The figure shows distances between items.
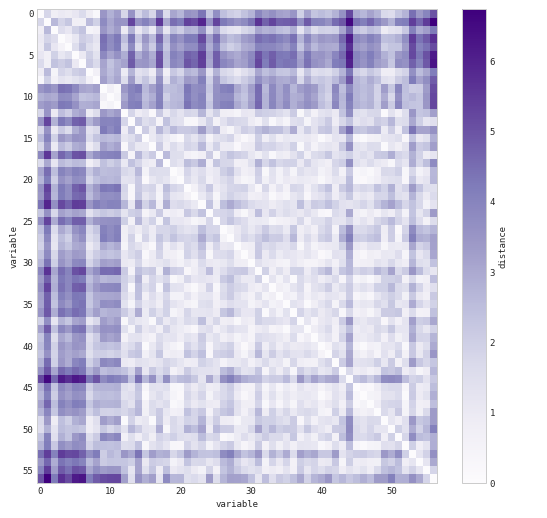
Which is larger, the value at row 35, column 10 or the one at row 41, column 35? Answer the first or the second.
the first
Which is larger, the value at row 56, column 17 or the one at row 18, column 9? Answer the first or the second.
the second
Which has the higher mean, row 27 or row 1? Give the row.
1
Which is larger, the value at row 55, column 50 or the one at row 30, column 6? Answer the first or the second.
the second
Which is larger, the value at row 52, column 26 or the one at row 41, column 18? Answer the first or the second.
the first
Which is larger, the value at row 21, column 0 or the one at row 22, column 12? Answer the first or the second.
the first
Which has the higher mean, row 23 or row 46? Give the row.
23
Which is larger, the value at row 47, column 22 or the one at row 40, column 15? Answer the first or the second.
the first
